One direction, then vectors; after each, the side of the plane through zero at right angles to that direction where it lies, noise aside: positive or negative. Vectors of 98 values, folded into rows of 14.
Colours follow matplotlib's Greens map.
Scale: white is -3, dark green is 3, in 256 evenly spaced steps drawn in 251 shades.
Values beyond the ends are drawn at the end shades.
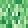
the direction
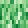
negative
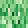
negative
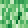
positive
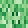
negative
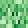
negative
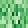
negative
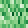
negative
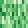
negative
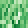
negative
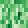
positive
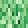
negative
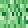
negative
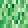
positive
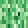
positive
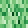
negative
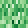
negative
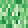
positive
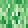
positive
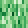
negative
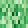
negative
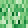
negative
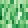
negative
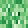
positive
